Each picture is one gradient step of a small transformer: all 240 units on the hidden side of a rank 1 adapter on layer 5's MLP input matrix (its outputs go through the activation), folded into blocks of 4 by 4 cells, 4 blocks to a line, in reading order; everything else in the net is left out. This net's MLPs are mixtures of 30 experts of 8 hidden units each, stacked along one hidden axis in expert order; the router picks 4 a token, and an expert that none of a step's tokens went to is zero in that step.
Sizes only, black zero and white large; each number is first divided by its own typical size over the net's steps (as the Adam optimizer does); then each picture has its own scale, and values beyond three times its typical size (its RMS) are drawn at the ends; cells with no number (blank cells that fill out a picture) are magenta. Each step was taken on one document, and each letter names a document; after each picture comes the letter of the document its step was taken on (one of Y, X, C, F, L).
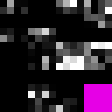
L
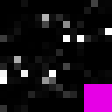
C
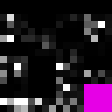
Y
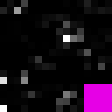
C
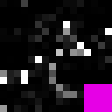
C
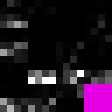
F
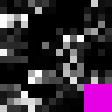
F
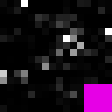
C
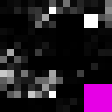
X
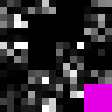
F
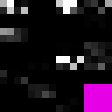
L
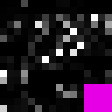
C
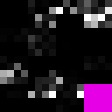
X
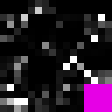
Y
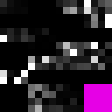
L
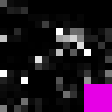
C
